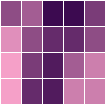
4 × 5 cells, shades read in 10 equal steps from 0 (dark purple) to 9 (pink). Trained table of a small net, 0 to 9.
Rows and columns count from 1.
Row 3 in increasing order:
1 3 5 7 9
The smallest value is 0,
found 2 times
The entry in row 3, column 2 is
3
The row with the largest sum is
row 4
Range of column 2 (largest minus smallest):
3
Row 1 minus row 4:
-5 3 -1 -7 -4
